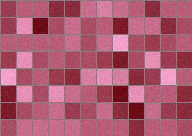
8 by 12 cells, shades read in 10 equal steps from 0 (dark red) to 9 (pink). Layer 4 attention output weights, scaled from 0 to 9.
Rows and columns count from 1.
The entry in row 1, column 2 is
5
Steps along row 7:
up up up down up up down down up down down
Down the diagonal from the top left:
3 8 5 5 2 5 6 5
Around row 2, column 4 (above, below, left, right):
2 5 0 6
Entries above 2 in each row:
9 9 12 10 10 9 8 11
